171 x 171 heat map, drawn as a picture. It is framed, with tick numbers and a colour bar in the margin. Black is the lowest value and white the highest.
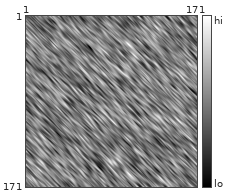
The values follow a bell shape. On average the colour sits 50% of the way up the scale. No single row or column stands out from its neighbours. Streaks slant down to the right. No overall slope runs across the table.
